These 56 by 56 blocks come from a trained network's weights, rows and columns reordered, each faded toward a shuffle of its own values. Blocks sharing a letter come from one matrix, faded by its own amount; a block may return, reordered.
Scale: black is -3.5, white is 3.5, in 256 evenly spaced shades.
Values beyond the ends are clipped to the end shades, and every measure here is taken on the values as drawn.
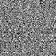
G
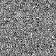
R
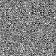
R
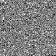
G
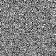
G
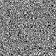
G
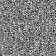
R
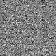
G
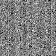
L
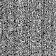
L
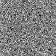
R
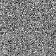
R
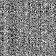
L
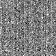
L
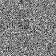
R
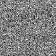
G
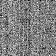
L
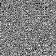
G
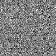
G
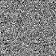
G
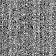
L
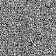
R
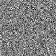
R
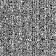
L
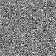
R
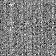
L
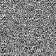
G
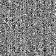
L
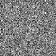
R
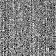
L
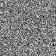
G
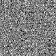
R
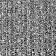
L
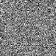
G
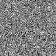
G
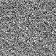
G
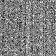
L
